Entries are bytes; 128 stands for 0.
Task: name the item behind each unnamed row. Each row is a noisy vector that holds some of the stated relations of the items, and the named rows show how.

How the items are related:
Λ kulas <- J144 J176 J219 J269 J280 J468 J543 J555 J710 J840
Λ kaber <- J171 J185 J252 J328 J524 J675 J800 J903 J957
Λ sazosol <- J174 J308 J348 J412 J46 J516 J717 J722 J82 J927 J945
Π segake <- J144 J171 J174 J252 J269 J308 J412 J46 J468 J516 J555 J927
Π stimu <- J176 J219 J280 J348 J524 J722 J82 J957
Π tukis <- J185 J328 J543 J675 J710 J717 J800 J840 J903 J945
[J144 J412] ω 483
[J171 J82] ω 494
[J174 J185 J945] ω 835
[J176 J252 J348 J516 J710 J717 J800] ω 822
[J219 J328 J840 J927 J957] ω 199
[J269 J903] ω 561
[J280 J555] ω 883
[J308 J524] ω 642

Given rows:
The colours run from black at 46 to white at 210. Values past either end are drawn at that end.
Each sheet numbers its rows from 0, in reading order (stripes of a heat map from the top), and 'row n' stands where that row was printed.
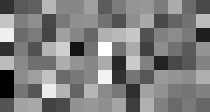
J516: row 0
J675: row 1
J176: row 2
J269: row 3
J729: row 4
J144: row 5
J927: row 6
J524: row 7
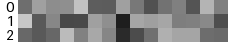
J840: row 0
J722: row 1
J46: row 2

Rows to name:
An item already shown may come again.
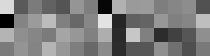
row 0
J722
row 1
J144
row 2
J729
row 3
J555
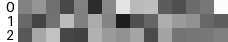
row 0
J903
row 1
J46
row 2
J524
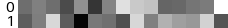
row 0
J903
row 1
J82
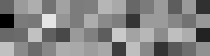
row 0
J219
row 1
J927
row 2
J348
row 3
J729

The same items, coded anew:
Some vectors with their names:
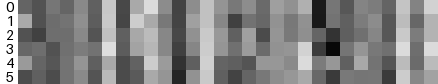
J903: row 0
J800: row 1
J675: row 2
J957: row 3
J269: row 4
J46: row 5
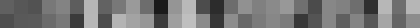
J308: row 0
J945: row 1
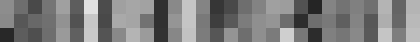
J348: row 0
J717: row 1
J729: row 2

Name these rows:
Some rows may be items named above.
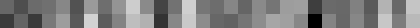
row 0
J543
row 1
J722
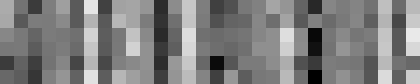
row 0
J348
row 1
J710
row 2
J219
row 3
J219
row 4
J174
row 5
J524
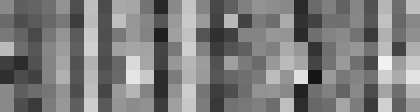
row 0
J717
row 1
J185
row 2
J516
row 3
J176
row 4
J171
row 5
J82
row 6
J717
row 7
J252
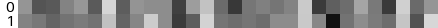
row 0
J252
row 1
J219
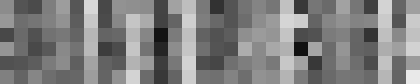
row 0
J252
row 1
J280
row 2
J927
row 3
J412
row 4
J468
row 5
J840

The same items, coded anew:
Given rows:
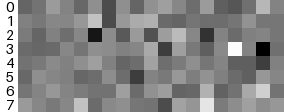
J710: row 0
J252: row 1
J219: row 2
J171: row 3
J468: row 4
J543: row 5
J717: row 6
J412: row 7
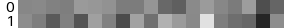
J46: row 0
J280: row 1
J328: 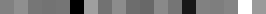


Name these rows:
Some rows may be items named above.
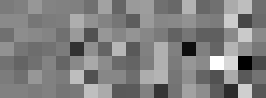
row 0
J717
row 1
J722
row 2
J800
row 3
J957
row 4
J82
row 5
J176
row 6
J945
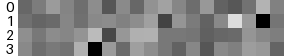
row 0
J710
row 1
J171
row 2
J252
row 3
J927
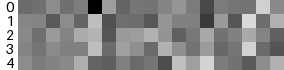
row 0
J840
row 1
J524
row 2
J516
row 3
J348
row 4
J144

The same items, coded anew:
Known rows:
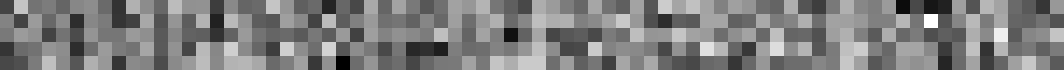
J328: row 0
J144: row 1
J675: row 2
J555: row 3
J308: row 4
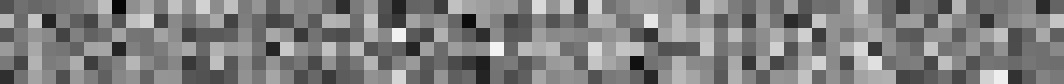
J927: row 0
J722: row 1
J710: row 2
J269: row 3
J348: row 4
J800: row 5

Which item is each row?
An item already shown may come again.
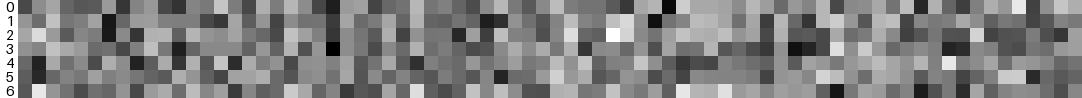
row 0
J185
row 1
J176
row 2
J219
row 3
J524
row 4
J412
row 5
J252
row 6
J840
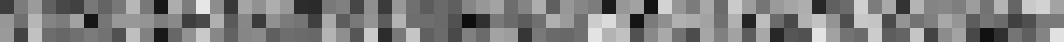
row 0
J945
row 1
J176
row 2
J82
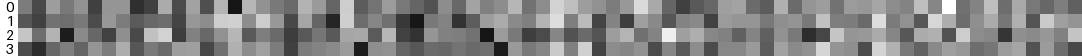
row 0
J144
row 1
J174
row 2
J722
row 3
J516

